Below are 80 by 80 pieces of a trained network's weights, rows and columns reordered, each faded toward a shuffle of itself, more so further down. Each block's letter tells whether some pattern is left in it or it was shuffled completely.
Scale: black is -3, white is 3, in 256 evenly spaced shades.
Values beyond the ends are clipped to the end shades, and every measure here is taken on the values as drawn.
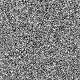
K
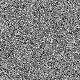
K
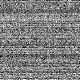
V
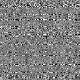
V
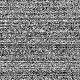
V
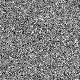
V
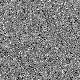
K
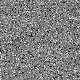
K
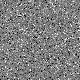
K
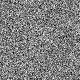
K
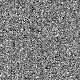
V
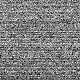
V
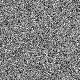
K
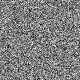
K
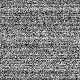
V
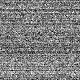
V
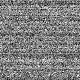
V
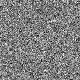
K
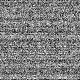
V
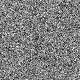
K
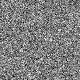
K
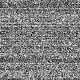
V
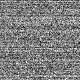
V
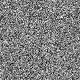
K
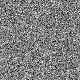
K
